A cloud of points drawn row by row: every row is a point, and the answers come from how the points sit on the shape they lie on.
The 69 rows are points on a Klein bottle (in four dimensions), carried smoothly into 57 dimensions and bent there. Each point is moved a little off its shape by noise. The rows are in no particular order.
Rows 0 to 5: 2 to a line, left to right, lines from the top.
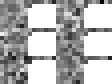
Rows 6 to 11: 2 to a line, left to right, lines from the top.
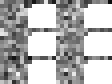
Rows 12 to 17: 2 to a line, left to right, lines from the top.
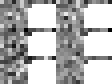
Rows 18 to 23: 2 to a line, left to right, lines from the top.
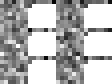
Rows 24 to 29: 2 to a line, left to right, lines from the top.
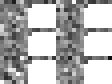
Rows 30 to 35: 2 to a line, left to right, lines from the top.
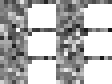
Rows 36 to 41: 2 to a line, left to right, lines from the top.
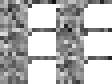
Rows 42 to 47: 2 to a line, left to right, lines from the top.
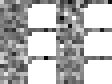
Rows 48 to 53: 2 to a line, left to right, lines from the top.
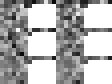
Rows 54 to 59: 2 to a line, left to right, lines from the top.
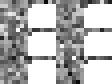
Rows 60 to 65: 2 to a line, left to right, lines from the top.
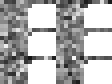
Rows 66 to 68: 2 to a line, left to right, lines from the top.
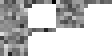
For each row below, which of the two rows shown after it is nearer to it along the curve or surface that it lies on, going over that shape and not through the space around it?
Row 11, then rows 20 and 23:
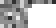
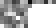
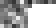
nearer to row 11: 20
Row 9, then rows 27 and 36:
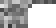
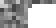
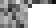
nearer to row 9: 36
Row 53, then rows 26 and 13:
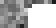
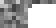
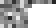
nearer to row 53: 26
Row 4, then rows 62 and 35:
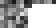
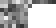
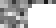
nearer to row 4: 35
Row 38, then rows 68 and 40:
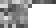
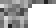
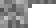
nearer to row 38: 68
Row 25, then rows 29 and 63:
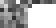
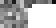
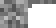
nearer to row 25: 63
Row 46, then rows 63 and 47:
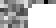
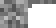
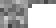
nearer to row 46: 47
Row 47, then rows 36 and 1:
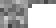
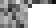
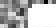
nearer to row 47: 36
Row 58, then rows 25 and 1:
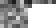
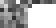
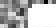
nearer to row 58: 1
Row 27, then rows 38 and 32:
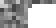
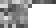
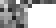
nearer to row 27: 32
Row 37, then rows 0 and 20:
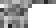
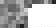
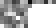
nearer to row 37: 0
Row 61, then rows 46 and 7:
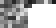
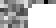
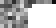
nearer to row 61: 7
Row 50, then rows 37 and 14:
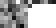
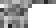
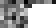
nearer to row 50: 37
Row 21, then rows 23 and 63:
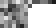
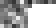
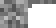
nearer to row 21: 63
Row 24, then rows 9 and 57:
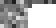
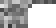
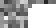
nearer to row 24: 57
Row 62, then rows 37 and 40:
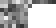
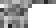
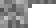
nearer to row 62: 37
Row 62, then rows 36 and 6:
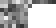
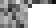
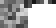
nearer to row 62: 36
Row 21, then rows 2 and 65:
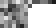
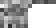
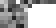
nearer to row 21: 2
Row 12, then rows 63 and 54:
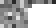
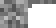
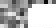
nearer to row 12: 54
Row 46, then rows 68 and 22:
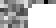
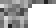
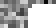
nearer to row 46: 68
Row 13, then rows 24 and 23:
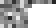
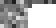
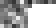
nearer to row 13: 24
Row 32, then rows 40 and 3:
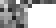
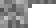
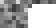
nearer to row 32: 3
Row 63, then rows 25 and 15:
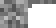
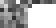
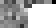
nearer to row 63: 25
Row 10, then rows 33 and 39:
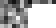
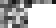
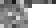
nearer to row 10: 33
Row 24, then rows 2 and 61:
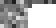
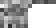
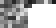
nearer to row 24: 61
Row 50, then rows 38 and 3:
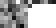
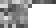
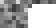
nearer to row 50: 38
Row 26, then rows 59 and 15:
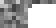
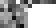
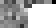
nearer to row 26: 59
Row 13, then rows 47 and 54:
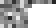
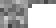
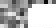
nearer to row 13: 54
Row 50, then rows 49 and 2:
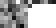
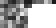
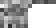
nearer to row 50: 2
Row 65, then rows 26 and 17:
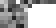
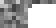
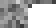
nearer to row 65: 26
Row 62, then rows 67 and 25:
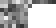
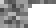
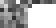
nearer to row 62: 25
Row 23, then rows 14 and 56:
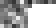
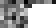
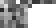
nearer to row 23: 14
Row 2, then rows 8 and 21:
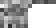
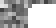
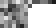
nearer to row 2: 21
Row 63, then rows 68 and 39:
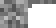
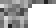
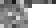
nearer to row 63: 68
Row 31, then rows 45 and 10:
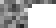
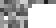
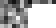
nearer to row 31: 45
